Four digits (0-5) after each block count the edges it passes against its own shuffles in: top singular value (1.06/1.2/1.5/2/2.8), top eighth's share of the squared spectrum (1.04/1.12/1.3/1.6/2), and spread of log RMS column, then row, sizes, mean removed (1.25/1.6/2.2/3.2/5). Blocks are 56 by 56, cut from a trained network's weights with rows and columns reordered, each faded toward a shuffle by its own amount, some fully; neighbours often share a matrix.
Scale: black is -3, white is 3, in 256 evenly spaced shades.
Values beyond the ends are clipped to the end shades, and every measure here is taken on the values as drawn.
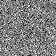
0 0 0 0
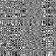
4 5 3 2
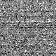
3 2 1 1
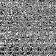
3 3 2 1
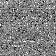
2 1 0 0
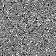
1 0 0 0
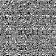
3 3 2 1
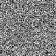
3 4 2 1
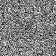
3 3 0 0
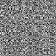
3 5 1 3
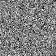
0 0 0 0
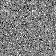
0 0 0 0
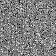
1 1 0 0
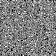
1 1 0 0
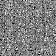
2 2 0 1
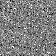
1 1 0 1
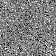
0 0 0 0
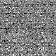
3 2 1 1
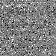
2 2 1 0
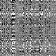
4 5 4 2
